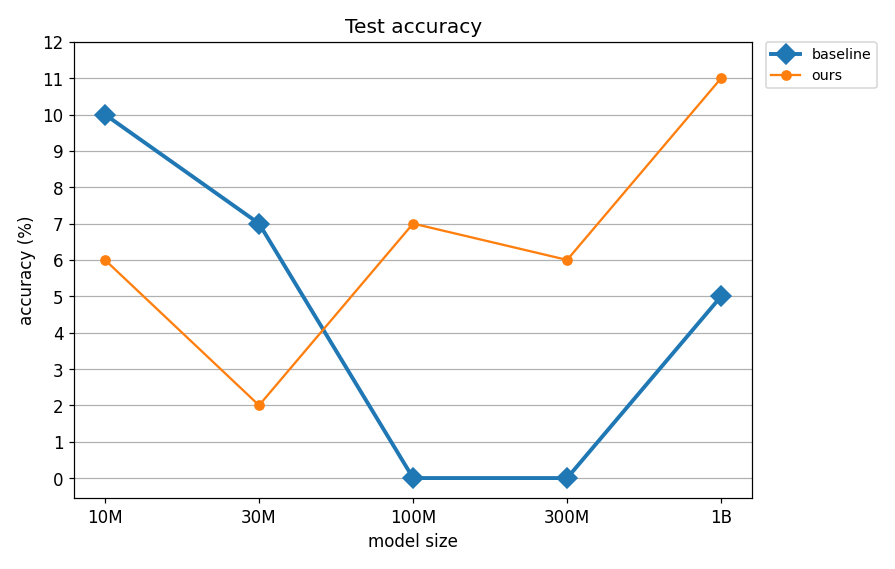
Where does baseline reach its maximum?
10M
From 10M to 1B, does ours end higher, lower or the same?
higher
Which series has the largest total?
ours
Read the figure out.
Title: Test accuracy
x-axis: model size, ticks 10M 30M 100M 300M 1B
y-axis: accuracy (%), ticks 0 1 2 3 4 5 6 7 8 9 10 11 12
Legend: baseline, ours
Values:
baseline: 10 7 0 0 5
ours: 6 2 7 6 11
